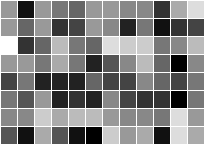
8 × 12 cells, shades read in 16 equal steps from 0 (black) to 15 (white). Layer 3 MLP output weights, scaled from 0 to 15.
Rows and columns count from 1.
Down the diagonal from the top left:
9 6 6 10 2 2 9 9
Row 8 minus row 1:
-4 0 1 -2 -5 -9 3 1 2 -2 3 -3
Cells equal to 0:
3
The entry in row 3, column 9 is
12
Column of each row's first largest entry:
12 1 1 9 9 3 11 11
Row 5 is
4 7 2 2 2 6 4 4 8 6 4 7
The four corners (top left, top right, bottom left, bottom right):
9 13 5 10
